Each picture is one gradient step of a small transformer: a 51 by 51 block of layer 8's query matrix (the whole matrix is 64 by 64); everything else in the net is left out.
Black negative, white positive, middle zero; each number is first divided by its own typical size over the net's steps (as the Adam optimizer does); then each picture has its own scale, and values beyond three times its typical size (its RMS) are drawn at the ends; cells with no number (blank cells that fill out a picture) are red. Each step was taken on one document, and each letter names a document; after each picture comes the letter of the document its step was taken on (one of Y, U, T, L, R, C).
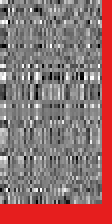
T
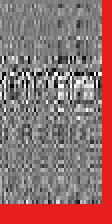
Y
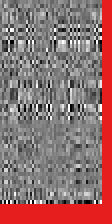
Y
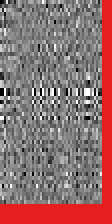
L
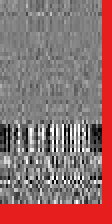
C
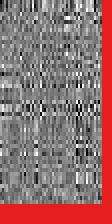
L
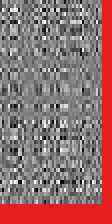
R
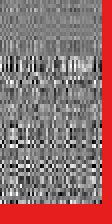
Y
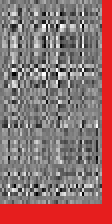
R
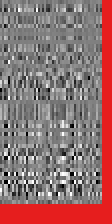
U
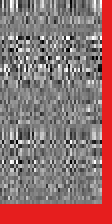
Y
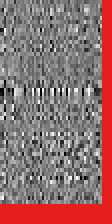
L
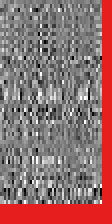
L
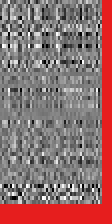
R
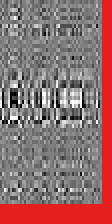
R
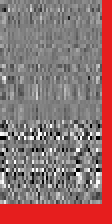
T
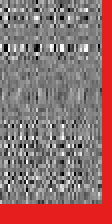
U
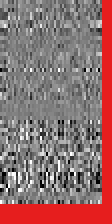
T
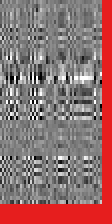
Y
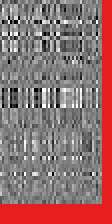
R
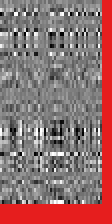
C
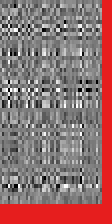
R
